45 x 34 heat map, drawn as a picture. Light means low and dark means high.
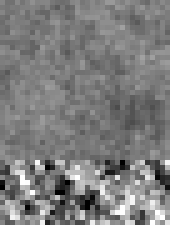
Histogram: heavy tails on both sides. Seam: horizontal, 70% of the way down, the top part calmer. Slope: none. Ninth with the lowest average: bottom right.
